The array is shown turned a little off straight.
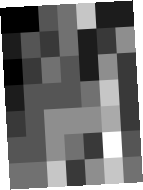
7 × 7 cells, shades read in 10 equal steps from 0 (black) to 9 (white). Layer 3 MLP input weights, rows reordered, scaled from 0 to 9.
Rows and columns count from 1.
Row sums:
16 18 17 23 28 29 33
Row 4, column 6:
7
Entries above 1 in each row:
3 5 5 6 7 7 7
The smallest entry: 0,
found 3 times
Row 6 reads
3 3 5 4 2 9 3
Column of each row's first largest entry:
5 7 6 6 6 6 3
